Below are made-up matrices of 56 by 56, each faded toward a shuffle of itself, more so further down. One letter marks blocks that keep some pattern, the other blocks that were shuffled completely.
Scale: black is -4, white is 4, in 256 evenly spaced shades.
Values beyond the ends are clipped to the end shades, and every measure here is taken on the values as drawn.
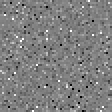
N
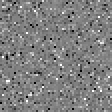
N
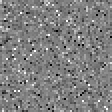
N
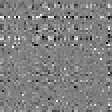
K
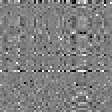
K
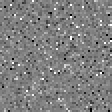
N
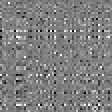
K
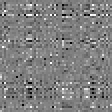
K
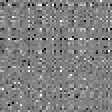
K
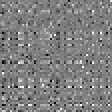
K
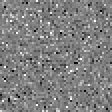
N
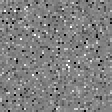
N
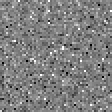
N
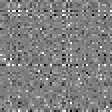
K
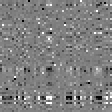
K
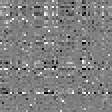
K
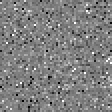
N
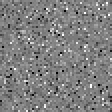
N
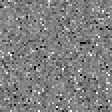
N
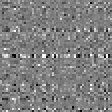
K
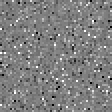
N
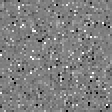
N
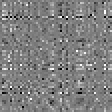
K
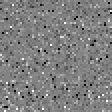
N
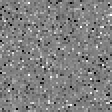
N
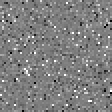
N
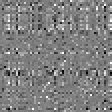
K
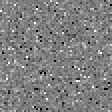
N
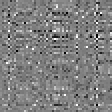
K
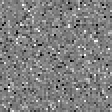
N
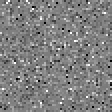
N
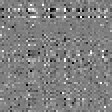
K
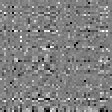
K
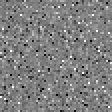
N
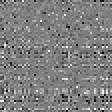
K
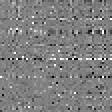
K
